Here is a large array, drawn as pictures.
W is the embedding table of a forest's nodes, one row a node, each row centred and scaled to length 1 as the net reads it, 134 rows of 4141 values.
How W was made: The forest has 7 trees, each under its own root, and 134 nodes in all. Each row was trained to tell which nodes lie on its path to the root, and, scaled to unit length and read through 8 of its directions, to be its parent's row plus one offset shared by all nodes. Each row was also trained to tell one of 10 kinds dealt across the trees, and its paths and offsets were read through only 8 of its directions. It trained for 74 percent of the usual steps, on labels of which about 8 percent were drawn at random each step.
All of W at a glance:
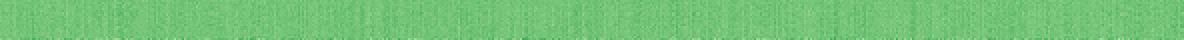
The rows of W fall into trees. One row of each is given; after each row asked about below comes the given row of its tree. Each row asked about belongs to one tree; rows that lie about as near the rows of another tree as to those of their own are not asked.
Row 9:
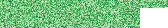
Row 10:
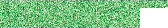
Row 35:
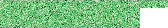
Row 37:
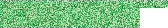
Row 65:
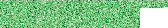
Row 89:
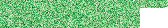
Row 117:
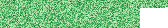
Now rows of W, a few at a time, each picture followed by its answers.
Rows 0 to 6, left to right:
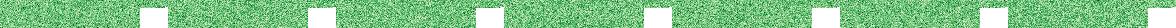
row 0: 10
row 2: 65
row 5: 65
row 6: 37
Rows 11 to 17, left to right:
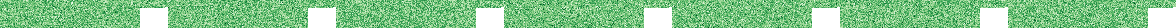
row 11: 37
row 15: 89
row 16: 65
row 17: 10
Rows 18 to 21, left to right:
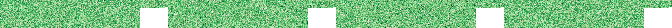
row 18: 65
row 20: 9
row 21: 9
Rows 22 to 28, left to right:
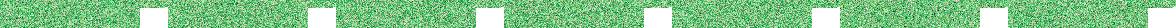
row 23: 89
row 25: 37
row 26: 89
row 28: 37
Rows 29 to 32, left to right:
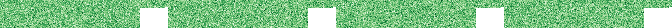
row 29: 65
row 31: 9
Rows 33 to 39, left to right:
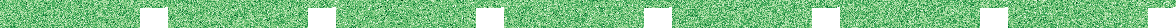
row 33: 89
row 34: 65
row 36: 10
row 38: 65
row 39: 37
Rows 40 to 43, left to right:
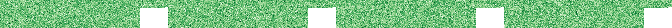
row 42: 65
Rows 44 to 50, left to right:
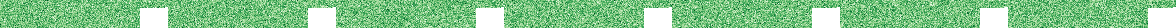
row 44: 37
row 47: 65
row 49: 65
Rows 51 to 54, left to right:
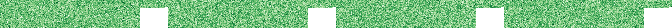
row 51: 117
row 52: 35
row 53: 37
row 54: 65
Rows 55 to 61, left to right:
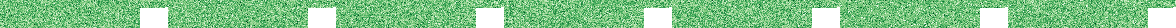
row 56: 9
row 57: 37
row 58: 117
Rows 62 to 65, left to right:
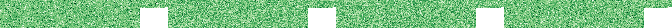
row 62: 9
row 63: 65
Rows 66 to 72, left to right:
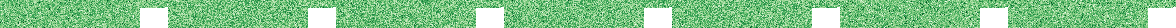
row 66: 89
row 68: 37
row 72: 37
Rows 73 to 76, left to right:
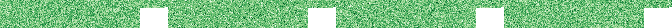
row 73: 9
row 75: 89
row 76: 117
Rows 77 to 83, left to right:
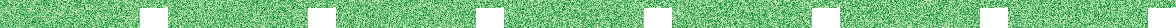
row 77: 37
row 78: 117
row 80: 89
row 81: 89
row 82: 9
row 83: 65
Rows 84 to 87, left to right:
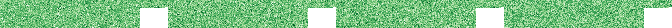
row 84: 37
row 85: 89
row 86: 37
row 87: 65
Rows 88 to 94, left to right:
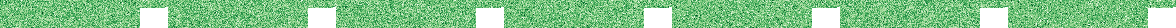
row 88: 65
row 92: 89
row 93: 117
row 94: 9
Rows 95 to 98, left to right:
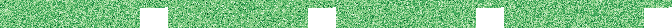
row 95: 89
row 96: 9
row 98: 9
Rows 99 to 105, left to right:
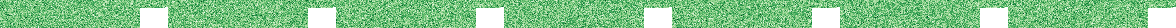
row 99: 37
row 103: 9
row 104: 89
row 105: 117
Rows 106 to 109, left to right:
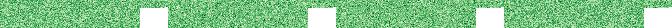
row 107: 35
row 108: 9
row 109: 9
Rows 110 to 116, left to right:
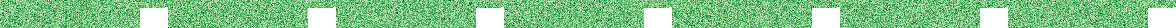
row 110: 35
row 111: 89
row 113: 35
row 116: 65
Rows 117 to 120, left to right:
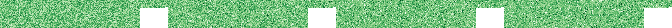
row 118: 9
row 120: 9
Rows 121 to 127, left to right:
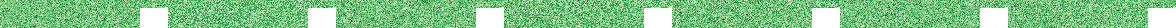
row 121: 35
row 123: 117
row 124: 37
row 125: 37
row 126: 89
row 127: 37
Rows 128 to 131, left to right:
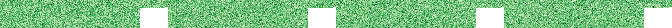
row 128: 65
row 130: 89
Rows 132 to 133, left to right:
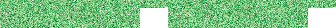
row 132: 9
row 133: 9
